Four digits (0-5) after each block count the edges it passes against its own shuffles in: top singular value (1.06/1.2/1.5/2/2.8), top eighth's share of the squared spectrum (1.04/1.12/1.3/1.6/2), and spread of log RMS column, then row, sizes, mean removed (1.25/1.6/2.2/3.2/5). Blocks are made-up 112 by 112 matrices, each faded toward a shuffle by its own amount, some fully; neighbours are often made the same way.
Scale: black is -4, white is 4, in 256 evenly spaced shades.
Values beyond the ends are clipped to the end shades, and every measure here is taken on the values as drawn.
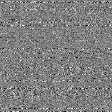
2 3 0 4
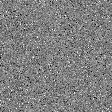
0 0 0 0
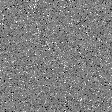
0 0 0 0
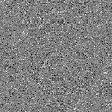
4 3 1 1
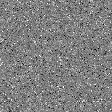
3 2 0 0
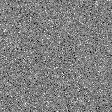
2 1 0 0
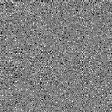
4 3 2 2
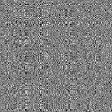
5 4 3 3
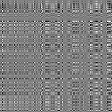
5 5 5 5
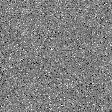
2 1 0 0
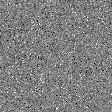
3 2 0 0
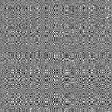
5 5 4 4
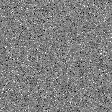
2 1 0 0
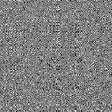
4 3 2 2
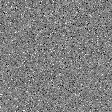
0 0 0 0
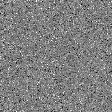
2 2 1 0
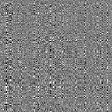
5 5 4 3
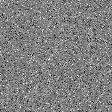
2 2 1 0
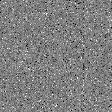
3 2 1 0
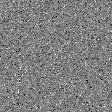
2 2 1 0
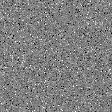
3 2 1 0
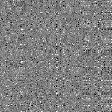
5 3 3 2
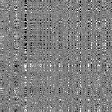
5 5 4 3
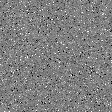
1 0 0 0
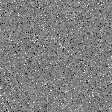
2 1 0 0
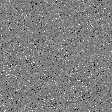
1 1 0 0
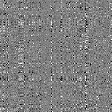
5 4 3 3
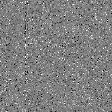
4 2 2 0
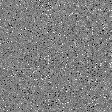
3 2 1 0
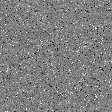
0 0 0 0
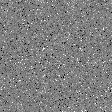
1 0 0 0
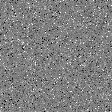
2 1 0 0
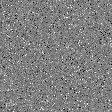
1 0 0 0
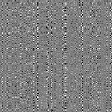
5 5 4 3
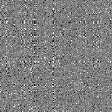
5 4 3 2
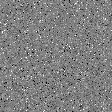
2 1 0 0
